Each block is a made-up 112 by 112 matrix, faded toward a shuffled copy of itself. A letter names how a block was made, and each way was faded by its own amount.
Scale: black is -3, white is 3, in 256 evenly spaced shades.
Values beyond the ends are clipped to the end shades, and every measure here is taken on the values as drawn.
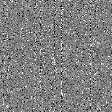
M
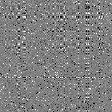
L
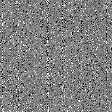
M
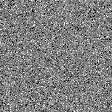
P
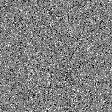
P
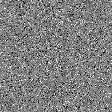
P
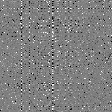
L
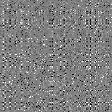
L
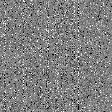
M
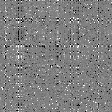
L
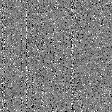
M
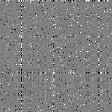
L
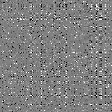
L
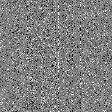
M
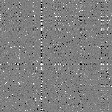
L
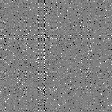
L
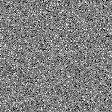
P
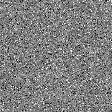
P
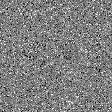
P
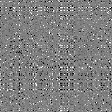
L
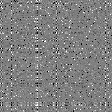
L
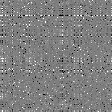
L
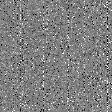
M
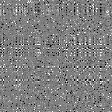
L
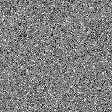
P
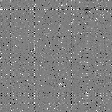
L
